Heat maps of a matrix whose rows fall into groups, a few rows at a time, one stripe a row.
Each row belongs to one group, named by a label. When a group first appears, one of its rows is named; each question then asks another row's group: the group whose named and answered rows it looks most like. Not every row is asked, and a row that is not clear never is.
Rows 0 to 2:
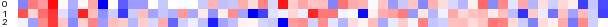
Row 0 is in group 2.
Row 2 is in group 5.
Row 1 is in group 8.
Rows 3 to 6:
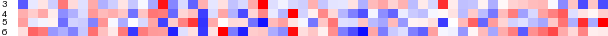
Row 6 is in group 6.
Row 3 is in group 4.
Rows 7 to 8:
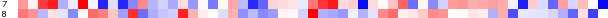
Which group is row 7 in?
8
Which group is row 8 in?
8
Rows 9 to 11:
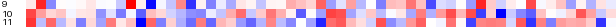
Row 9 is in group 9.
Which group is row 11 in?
6
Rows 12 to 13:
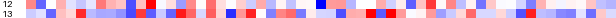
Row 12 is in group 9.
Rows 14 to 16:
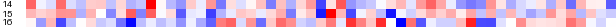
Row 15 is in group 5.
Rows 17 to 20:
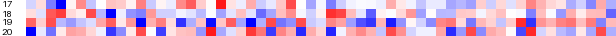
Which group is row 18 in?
8
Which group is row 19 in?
6
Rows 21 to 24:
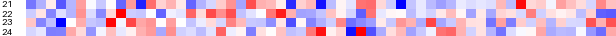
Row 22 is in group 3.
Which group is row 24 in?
4
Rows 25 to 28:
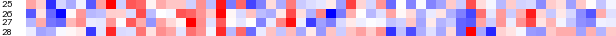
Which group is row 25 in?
9
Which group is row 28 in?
9
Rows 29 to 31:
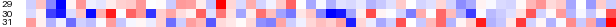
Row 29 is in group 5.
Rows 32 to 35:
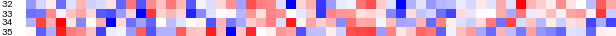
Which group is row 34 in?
2
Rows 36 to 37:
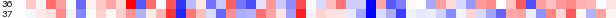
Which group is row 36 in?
6
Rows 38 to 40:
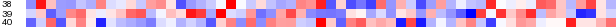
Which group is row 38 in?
6
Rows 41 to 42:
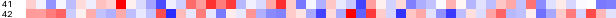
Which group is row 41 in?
3
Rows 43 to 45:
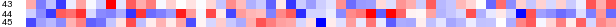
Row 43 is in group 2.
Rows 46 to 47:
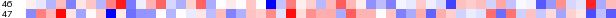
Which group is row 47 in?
2
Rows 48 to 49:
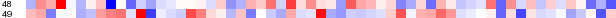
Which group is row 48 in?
2
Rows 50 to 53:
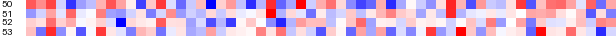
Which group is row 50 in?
6
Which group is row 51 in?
4
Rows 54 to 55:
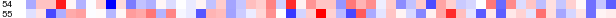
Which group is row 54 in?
2
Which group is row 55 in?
4
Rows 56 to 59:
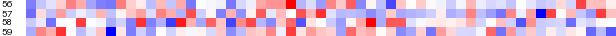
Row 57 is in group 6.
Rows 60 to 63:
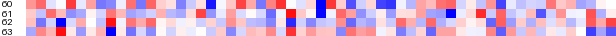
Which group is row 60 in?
5
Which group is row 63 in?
2
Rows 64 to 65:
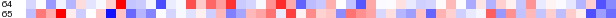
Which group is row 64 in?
3
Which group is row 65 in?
2
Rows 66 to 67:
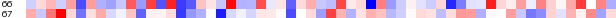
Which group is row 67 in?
5
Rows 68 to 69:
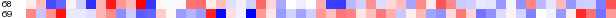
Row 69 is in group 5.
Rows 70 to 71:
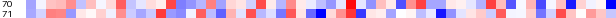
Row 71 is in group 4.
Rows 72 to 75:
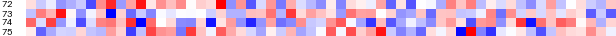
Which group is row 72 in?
9
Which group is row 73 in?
2
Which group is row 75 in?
9
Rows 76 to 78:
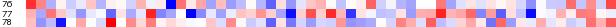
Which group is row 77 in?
5
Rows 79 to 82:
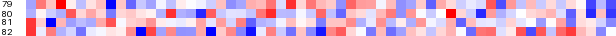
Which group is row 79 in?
2
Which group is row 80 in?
4
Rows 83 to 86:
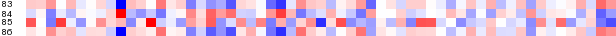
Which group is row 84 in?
3
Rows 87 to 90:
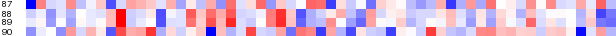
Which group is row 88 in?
3
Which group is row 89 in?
3
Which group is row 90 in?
5
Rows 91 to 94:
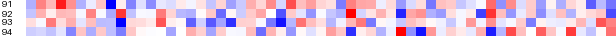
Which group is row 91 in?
2
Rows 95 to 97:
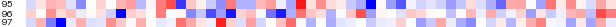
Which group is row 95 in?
6
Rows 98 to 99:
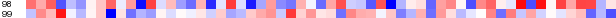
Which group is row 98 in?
6
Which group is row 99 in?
2
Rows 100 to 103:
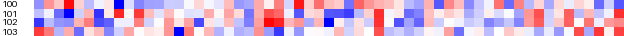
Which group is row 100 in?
2
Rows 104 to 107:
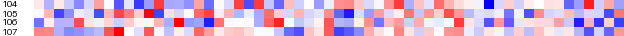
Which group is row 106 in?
4
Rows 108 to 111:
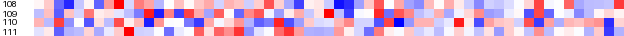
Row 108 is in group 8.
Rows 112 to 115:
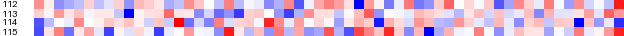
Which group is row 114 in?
4
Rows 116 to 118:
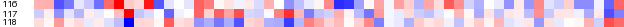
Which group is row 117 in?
3
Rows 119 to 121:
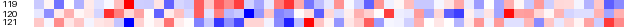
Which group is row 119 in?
3
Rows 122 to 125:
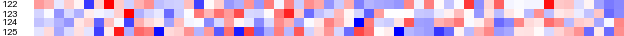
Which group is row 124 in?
4
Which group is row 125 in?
9
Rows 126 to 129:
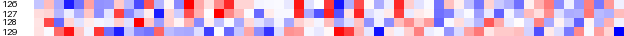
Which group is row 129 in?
8
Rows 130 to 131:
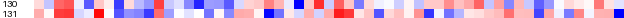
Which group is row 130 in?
5
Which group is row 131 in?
8
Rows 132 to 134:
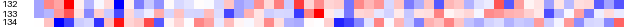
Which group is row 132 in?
2
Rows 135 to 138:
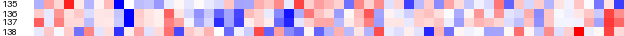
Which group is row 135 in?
2
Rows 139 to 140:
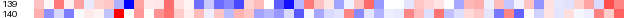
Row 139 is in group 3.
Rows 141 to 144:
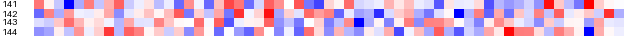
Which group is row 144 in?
5
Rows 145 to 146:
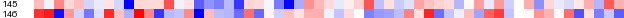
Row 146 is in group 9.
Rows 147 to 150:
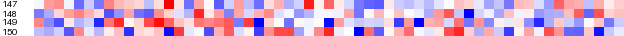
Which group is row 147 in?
6
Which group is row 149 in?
9
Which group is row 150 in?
4
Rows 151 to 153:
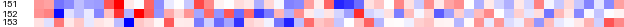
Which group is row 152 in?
9
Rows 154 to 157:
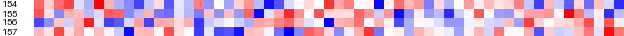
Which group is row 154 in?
8
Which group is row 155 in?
9
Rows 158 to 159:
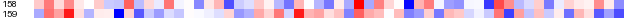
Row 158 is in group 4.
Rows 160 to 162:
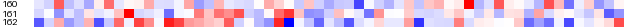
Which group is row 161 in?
3
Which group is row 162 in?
9
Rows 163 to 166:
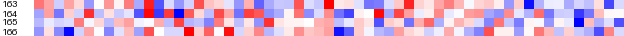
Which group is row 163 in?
8
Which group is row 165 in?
4
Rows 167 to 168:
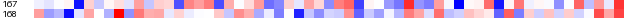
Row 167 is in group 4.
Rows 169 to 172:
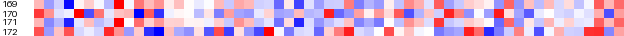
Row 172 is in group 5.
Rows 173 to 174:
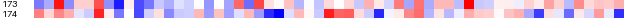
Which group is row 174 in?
8
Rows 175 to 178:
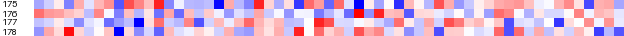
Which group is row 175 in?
5
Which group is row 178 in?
2
